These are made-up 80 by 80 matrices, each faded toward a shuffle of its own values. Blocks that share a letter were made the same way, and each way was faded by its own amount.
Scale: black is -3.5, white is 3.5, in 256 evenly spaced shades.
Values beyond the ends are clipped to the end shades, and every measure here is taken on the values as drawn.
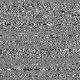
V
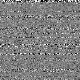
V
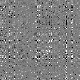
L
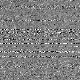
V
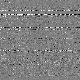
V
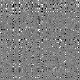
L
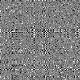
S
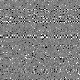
S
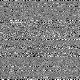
V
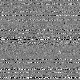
V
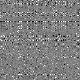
S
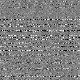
V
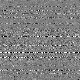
V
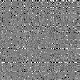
S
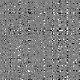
L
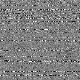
V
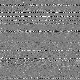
V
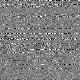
V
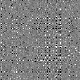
L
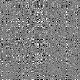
L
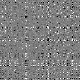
L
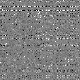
S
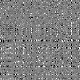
L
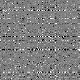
S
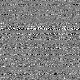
V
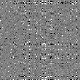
L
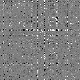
L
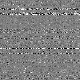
V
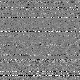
V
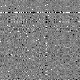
S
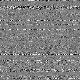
V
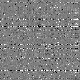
S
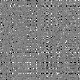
L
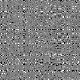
S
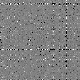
L
